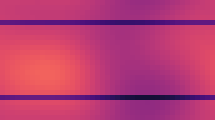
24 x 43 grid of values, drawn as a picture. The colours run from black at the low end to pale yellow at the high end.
Odd lines: rows 5 and 20. Ninth with the highest average: middle left. Histogram: skewed, a long tail of low values.
